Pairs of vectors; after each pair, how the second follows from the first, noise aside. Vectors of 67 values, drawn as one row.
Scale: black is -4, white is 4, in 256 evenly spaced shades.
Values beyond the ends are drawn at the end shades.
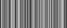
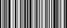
scaled up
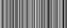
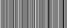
partly zeroed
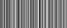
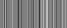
partly zeroed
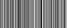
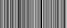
copied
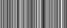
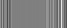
partly zeroed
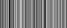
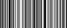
scaled up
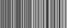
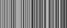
negated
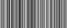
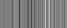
partly zeroed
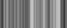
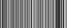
sign-scrambled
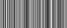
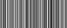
sign-scrambled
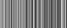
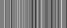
partly zeroed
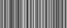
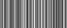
copied
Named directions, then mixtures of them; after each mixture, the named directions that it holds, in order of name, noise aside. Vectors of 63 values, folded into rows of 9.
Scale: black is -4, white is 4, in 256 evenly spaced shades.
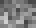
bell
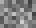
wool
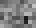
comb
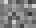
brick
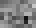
comb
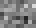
brick, comb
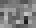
bell, comb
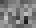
bell, comb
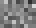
brick, wool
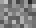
brick, wool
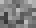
bell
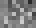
bell, wool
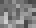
bell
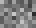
wool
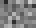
brick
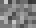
bell, brick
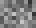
wool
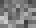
bell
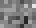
brick, comb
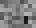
comb
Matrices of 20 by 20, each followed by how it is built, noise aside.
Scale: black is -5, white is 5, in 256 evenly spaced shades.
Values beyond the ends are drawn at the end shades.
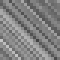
Toeplitz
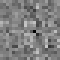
low rank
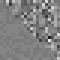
upper triangular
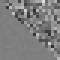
upper triangular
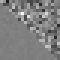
upper triangular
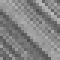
Toeplitz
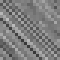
Toeplitz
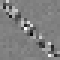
banded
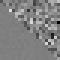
upper triangular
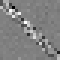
banded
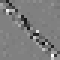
banded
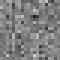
low rank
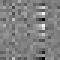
low rank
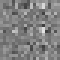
low rank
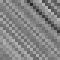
Toeplitz
